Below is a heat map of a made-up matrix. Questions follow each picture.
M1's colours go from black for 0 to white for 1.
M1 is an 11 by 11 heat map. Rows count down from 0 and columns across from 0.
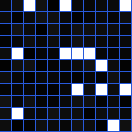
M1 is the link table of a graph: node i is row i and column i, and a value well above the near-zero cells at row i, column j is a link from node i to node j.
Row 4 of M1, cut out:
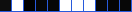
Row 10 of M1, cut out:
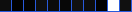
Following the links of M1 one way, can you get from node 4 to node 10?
yes
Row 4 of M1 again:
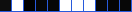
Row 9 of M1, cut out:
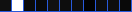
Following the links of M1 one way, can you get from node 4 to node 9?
yes
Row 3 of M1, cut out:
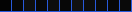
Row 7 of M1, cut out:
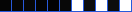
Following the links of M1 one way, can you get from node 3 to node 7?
no
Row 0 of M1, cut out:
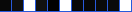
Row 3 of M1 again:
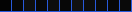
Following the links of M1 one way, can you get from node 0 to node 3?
no
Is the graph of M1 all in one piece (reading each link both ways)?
no
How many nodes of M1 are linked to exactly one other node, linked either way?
1
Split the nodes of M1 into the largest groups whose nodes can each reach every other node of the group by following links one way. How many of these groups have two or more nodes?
0
